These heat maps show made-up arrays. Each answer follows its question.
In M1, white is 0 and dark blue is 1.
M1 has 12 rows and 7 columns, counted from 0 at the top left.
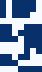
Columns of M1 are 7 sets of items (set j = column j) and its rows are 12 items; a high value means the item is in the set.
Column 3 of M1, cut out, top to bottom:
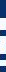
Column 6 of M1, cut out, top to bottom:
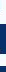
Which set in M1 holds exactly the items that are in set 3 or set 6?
4
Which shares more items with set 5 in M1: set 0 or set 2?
set 0
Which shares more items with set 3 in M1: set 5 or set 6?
set 5
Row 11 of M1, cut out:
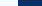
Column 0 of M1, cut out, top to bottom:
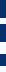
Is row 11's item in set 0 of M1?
no
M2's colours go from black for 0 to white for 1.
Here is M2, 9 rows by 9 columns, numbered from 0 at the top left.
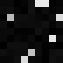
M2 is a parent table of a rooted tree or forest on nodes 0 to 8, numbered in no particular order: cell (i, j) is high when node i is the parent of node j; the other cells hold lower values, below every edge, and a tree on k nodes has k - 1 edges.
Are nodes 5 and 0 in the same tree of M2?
yes
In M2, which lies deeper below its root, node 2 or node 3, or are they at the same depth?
node 3
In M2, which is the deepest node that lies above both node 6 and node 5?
0
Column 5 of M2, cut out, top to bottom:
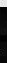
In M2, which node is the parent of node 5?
0
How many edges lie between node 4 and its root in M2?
3
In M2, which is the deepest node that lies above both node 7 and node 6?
0
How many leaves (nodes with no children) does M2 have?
4
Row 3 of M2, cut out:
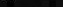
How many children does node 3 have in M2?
0
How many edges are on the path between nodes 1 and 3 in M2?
3
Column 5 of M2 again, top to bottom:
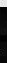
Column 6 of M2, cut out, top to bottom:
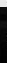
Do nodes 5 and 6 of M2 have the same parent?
yes
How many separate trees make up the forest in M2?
2
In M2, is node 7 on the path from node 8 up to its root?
no
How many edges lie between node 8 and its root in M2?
1
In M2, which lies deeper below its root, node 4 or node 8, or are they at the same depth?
node 4
